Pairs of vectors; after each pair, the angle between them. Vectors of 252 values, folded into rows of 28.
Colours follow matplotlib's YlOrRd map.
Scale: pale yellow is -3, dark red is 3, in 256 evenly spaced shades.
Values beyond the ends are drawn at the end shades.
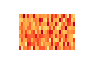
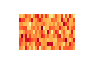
orthogonal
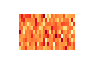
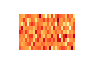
orthogonal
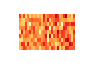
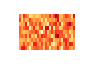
partly aligned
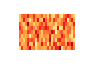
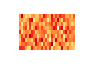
partly opposed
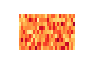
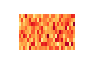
partly aligned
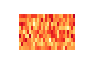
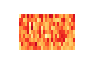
partly aligned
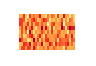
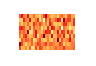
partly opposed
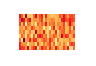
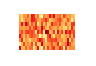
partly opposed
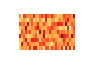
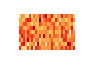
orthogonal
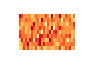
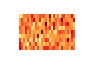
nearly opposite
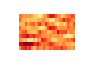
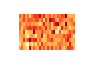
partly opposed
